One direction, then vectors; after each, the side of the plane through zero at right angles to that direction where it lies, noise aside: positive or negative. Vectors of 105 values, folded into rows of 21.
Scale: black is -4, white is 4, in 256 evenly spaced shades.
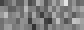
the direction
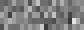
positive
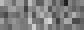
negative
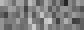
negative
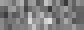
negative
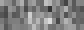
negative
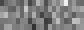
positive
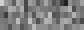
negative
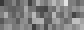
positive
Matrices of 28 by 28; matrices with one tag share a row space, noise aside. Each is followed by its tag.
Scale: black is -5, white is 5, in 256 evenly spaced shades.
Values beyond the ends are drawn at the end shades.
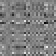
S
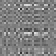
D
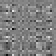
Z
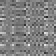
S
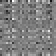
Z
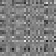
S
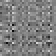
Z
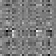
Z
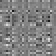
Z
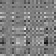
S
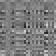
S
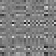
S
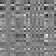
S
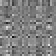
Z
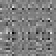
Z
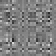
Z
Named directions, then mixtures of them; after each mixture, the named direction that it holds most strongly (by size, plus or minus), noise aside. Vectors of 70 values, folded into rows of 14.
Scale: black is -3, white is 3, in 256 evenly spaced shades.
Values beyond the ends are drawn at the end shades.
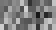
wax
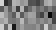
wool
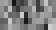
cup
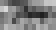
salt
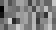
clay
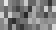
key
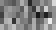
wax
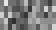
key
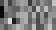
clay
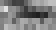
salt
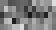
salt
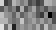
wool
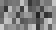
wax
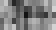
salt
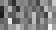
clay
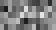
salt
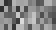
wool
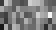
wool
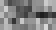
salt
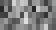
cup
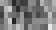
cup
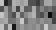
wool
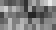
salt
